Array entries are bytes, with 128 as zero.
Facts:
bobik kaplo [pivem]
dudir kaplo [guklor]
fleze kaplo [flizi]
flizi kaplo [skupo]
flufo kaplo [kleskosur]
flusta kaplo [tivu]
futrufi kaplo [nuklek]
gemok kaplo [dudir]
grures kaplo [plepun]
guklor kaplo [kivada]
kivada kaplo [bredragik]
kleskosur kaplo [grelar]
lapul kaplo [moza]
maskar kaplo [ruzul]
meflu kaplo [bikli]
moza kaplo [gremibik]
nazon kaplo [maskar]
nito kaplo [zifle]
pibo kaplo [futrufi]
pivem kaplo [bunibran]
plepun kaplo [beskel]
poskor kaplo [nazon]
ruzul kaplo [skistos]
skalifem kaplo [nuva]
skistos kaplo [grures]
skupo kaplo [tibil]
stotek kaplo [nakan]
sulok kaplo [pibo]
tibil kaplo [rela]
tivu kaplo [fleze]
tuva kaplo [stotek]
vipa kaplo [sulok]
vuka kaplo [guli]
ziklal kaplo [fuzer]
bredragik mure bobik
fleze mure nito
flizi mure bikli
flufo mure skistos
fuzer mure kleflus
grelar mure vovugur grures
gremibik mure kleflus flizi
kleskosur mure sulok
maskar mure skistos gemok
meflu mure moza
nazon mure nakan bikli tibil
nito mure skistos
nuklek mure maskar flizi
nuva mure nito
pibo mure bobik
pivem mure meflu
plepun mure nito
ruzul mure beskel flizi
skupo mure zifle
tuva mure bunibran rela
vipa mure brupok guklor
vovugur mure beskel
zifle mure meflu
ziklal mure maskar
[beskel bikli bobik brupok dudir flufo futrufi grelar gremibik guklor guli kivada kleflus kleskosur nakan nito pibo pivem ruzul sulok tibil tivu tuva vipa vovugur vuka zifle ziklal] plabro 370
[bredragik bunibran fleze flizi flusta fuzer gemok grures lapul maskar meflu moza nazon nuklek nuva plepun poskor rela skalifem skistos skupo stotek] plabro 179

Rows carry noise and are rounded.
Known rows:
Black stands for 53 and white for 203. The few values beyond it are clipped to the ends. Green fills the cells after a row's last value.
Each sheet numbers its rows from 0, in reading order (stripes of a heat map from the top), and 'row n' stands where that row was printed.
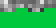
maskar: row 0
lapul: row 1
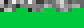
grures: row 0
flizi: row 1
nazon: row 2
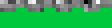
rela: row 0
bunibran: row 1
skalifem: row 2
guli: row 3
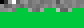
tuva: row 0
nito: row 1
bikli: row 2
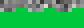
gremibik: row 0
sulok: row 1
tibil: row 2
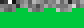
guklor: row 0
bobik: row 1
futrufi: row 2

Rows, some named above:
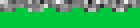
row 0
poskor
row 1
futrufi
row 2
flusta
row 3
grures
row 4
skistos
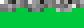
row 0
nuklek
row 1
gemok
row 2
pibo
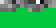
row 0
bredragik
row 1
guklor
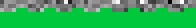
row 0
ruzul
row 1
tivu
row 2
kivada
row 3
ruzul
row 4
bunibran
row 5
fleze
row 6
pivem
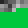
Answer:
tibil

